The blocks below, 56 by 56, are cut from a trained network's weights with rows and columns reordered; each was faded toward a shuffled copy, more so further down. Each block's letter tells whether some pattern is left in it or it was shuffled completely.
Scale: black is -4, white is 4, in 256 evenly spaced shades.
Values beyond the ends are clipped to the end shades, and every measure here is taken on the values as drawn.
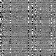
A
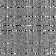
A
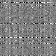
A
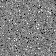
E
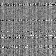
A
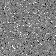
E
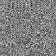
A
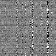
A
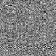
A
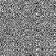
A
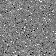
E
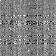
A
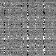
A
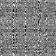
A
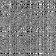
A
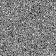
E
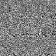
A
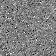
E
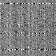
A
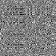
A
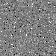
E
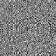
A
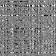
A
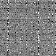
A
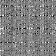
A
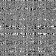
A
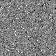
E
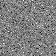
E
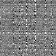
A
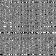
A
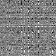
A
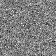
E
